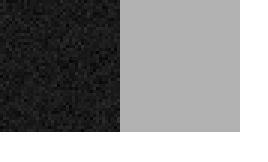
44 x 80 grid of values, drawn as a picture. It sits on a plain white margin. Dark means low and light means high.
The table splits into one row of 2 panels. Panel 1,1: very low, fine-grained, faint in contrast. Panel 1,2: high, flat.
